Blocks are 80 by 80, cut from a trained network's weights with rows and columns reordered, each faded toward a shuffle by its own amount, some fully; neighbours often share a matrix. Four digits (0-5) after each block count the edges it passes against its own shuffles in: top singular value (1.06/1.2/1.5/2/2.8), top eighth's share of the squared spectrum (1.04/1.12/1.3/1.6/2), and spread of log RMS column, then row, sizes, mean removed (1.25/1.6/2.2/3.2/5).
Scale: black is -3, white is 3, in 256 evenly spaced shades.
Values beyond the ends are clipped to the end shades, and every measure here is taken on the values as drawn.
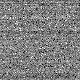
2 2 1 0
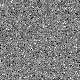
0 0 0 0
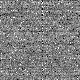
2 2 1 0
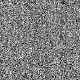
2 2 0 2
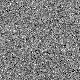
0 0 0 0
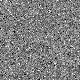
0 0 0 0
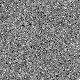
0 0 0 0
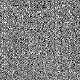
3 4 2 3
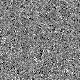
1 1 0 1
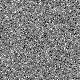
0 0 0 0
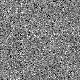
2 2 1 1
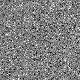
1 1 1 0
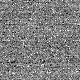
2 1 0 0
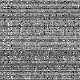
4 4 2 2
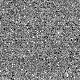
1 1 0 0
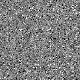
2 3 1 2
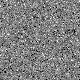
1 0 0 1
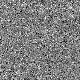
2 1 0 0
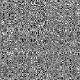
3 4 3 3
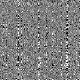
3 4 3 2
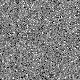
1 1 0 1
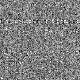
2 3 1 2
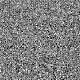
2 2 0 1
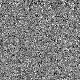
2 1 0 1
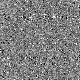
2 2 0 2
